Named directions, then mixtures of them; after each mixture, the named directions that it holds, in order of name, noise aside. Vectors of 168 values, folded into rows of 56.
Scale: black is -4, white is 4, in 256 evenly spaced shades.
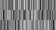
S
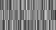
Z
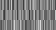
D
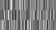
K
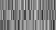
S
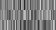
S, Z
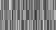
K, S, Z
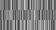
D, K, S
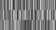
D, S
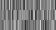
D, S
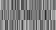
Z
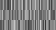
D, Z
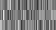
D, S, Z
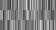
D, S, Z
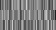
Z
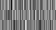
D, K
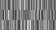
K, S
